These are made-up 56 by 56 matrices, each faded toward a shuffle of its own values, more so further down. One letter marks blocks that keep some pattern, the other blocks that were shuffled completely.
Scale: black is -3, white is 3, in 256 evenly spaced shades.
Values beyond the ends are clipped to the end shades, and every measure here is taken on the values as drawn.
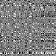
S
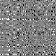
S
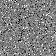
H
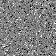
H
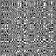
S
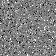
H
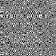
S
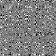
S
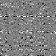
S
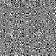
S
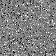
H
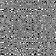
S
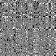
S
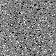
H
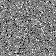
H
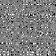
S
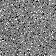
H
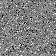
H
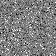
H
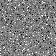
H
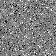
H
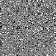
S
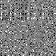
S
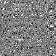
S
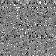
S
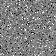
H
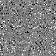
S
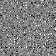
S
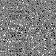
S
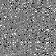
S
